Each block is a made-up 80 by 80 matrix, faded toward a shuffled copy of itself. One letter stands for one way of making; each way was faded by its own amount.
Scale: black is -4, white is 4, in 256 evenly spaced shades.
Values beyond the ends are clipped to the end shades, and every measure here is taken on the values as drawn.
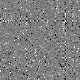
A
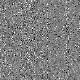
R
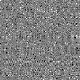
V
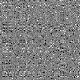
V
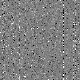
R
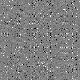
A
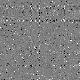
A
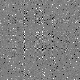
A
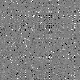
A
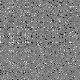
A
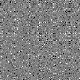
V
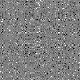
V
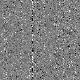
R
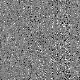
R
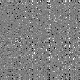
A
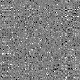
V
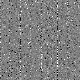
R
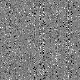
R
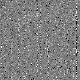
R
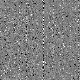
R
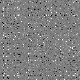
A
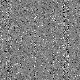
R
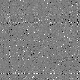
A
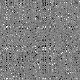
A
